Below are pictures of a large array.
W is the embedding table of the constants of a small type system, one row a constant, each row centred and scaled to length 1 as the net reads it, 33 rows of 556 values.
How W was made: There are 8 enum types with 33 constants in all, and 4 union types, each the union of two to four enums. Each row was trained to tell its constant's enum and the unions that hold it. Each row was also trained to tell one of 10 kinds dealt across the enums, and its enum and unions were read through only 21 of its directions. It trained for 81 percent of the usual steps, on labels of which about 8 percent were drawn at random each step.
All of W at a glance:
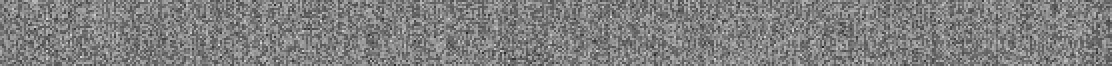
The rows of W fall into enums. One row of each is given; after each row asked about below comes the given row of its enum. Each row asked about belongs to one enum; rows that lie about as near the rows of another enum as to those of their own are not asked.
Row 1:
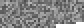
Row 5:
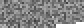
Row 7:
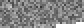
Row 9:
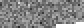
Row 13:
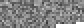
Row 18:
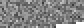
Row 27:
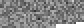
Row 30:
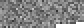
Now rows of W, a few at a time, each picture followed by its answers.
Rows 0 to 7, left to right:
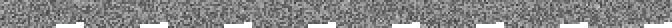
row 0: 5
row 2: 13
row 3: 30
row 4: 5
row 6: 5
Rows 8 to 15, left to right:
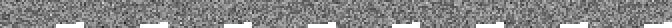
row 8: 5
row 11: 1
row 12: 30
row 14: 30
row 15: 9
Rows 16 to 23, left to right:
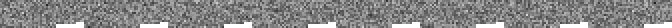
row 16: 9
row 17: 30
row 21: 27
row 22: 27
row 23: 27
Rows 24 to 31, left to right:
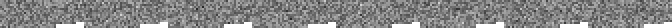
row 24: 18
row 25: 7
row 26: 18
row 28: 1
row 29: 1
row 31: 27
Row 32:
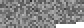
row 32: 1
